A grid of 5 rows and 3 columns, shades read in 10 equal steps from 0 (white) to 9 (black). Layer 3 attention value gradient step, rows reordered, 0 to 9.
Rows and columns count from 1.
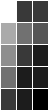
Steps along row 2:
up up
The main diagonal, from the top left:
0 5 8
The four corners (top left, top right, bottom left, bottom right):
0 7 7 9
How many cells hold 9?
1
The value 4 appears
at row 3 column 1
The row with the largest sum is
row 5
